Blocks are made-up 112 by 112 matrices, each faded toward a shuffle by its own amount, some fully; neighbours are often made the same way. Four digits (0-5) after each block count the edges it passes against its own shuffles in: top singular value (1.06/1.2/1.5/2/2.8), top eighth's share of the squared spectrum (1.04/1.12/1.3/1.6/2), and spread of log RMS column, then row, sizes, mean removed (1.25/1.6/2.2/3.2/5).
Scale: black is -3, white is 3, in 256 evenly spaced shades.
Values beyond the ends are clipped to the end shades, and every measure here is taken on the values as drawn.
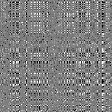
5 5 4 4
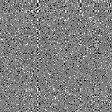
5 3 2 2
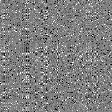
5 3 2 2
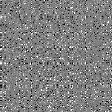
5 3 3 2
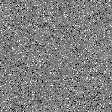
3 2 1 0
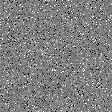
3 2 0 0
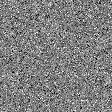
0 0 0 0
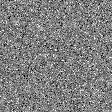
0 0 0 0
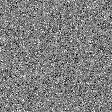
0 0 0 0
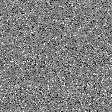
0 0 0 1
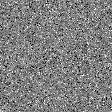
0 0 0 1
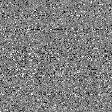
1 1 0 3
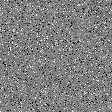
0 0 0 0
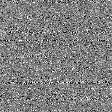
1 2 0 3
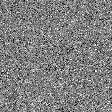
0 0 0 1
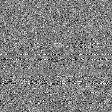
2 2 0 4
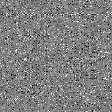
4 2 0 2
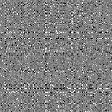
5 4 2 3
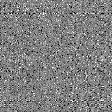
4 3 1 2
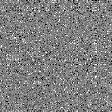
4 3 2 2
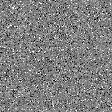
3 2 0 1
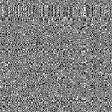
5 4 3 3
